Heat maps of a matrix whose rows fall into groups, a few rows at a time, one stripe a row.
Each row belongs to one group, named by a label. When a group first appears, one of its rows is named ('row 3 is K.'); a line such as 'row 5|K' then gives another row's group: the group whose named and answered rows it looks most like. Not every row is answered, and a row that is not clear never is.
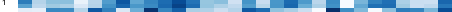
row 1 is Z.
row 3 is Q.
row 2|Z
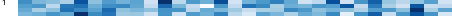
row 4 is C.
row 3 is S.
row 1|C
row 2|S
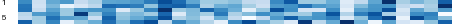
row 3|C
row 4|C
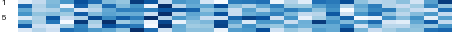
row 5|Q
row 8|Q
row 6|C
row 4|C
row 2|C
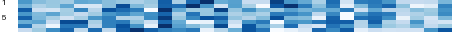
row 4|Z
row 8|Q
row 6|S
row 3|S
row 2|Z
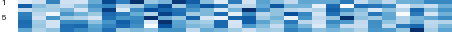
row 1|Q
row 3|Q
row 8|S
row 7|S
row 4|S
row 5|Q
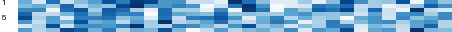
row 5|C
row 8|S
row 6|C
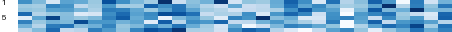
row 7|Z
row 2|Z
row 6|C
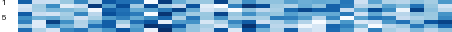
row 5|Z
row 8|S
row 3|Z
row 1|S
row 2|Q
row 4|S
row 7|Q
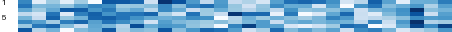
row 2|C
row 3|S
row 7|Q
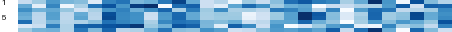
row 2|Q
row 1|Z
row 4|Z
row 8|C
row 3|Z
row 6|Z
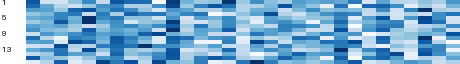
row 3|S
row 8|C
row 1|S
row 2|C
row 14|Z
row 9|Q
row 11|S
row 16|Q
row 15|C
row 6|C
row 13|C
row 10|S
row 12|Q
